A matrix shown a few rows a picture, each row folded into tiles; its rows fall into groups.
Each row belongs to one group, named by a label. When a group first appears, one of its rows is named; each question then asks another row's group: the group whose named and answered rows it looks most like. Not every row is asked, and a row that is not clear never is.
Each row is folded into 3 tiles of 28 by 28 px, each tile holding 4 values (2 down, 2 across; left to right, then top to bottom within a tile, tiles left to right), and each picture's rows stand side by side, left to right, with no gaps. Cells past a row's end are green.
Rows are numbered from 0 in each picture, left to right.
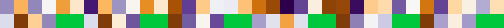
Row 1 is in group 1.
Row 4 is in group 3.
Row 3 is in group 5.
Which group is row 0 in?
1
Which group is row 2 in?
3
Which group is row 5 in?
3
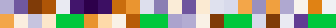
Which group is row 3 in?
1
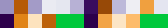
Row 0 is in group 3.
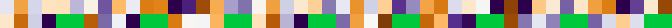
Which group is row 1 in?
3
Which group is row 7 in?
5
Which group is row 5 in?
1
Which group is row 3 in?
1
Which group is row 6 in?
3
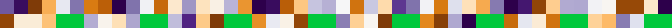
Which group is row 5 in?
1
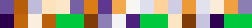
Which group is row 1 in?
3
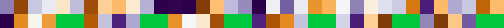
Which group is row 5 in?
1
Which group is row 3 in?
1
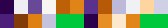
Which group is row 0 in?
1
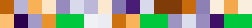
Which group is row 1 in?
5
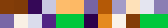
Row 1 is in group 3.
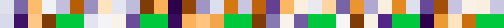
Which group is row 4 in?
1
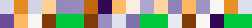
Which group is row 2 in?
1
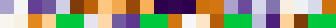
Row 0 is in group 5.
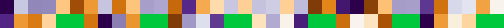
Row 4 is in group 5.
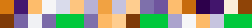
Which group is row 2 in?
5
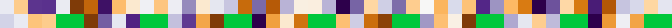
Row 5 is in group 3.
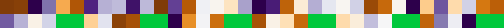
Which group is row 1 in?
5
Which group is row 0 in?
5
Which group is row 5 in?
3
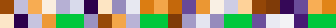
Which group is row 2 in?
3
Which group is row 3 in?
5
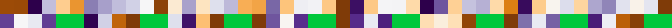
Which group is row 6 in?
3
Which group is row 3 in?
3
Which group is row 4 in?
3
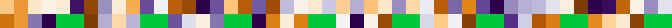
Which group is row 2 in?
5
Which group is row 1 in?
3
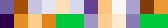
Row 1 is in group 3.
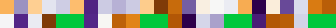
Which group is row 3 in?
1
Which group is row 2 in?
3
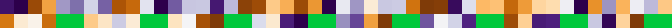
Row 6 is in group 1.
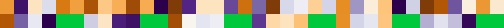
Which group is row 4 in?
3
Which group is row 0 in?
3
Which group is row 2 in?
3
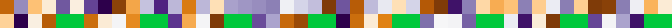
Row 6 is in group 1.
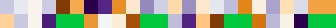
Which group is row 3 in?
3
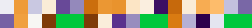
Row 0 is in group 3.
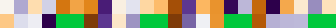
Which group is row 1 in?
3
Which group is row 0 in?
3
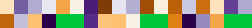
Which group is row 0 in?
3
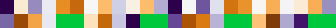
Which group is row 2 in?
1
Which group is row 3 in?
1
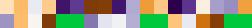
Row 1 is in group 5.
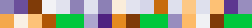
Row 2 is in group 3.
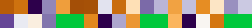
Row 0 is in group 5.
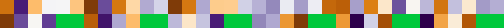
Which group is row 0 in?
3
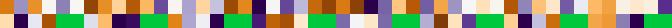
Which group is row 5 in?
1
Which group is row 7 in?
1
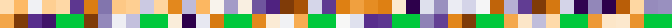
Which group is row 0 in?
1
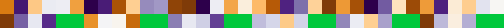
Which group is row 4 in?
5
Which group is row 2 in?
5
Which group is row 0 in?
3
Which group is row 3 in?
5
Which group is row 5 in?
3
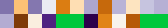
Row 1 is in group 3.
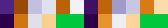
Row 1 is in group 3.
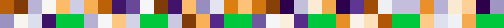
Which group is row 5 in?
3
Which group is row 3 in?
5
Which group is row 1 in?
5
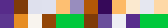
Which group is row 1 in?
3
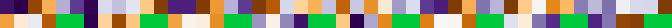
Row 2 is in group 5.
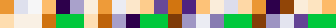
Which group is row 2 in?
3
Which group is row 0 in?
3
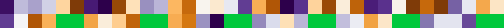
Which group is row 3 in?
5
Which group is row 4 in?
5
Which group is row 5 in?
5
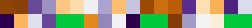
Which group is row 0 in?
5
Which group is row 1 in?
3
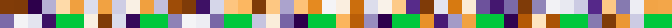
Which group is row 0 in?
5
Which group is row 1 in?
1
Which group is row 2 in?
5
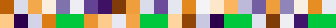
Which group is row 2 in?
1
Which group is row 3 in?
1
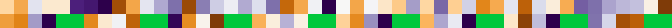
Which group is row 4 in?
1
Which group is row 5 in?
3
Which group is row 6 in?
1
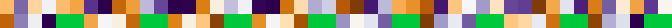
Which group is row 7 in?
3
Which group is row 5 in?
3
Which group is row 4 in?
5
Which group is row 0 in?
3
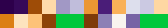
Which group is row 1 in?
3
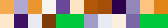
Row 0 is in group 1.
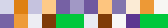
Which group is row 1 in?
1
